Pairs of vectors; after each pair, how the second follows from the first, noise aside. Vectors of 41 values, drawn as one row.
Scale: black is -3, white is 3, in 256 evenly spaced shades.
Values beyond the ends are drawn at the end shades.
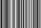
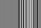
partly zeroed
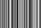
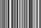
copied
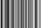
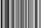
copied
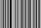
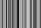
shuffled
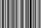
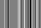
partly zeroed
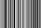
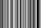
shuffled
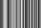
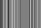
partly zeroed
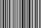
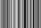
shuffled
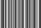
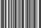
copied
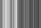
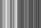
copied
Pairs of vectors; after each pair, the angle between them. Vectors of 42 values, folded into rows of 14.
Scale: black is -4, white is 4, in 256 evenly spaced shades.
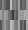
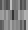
nearly parallel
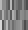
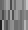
nearly opposite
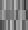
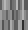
partly aligned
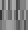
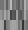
orthogonal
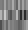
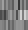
nearly opposite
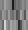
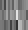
partly opposed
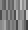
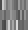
partly opposed
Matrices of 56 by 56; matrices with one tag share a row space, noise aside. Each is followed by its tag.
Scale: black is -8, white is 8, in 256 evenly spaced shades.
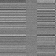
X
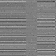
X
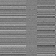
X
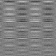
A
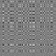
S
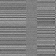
X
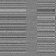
X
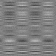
A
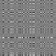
S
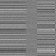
X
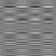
A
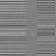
X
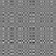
S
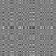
S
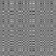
S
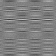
A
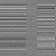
X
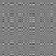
S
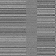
X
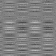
A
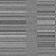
X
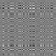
S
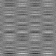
A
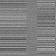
X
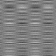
A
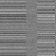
X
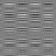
A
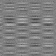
A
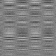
A
